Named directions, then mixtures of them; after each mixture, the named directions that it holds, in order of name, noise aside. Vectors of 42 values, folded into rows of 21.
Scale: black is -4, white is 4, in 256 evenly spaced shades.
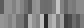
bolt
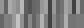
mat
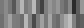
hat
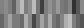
hat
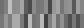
bolt, mat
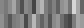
hat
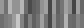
mat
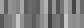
bolt, mat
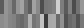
bolt, hat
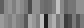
bolt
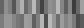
bolt, hat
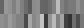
bolt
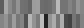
bolt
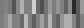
hat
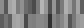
hat, mat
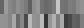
bolt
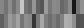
hat, mat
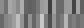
mat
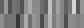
mat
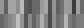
mat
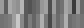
mat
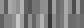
mat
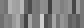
bolt, mat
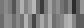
hat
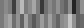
hat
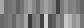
bolt
